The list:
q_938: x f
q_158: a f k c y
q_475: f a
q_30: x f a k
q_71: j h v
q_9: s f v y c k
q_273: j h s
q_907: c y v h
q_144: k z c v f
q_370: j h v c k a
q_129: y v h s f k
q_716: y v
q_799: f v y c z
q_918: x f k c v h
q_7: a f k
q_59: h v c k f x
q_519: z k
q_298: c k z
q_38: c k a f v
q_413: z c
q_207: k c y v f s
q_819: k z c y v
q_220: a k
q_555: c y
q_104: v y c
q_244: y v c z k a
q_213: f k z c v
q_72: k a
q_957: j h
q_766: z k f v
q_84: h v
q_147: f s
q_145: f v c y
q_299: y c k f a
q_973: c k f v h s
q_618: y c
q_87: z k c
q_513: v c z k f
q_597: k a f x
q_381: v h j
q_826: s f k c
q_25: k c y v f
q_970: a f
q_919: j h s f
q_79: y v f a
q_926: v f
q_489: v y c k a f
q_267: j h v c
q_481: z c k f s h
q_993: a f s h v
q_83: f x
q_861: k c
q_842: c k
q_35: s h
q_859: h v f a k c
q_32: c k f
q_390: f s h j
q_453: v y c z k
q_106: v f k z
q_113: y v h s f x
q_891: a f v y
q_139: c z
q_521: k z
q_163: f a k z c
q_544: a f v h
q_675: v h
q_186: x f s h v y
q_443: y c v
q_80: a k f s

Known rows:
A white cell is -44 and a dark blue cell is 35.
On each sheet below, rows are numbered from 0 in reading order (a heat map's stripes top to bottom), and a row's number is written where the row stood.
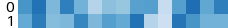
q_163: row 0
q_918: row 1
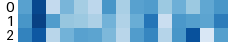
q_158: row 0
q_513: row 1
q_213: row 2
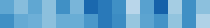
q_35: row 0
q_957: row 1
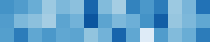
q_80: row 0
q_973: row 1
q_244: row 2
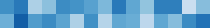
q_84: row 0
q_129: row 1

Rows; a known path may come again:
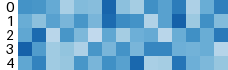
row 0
q_80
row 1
q_35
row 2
q_618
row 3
q_381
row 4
q_907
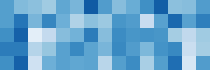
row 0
q_973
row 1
q_163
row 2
q_186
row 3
q_71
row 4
q_443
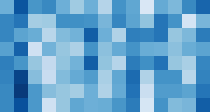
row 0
q_7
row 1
q_993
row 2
q_147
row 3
q_555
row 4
q_207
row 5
q_926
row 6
q_513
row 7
q_970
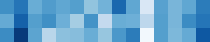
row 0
q_244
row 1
q_129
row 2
q_489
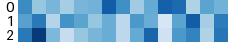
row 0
q_273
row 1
q_267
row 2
q_144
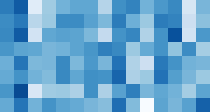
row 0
q_819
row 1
q_84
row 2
q_213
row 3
q_957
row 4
q_918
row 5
q_675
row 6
q_145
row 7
q_370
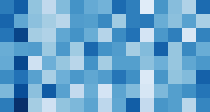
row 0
q_79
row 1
q_390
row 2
q_38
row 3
q_481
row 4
q_158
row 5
q_475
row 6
q_9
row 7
q_25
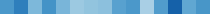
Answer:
q_413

